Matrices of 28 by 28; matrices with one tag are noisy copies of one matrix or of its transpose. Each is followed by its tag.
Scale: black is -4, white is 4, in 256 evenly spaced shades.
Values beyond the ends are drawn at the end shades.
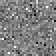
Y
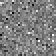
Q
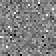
Y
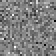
Y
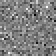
Y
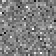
Q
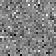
Y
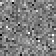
Q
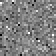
Q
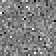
Q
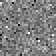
Q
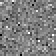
Q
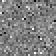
Q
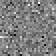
Y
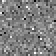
Q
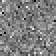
Q
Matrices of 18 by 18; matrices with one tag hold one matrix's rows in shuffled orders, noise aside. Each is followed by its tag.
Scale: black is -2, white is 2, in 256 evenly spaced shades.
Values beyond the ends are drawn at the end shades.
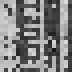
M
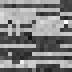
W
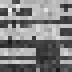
W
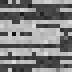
W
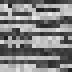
W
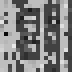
M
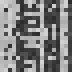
M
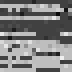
W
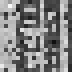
M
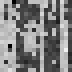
M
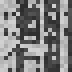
M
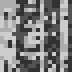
M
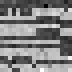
W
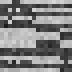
W
